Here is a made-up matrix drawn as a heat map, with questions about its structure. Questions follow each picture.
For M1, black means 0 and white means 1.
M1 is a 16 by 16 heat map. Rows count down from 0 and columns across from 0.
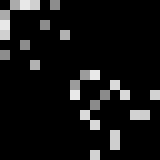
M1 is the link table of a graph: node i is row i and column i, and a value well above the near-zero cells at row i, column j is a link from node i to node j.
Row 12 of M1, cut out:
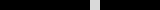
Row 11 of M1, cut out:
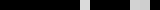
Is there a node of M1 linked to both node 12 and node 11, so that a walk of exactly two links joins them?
no
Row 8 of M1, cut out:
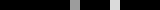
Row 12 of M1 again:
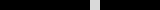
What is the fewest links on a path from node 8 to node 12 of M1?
3
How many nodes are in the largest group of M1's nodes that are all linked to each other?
2
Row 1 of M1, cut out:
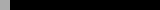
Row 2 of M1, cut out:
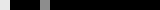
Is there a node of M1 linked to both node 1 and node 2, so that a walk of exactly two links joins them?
yes
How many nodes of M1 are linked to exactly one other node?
9
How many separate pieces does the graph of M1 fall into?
2
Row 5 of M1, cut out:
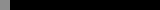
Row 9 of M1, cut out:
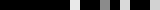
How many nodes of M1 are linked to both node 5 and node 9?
0
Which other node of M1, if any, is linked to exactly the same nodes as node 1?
node 5
